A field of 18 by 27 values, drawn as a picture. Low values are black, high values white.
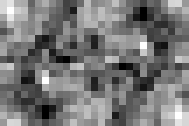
A half turn leaves it unchanged. The field is mottled with small blotches. The values follow a bell shape. No overall slope runs across the table.
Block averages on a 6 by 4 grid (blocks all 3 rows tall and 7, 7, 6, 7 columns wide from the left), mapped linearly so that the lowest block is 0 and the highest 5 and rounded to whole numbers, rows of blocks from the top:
5 2 3 2 | 3 2 3 0 | 1 0 3 2 | 2 2 0 1 | 0 3 2 3 | 2 3 2 5
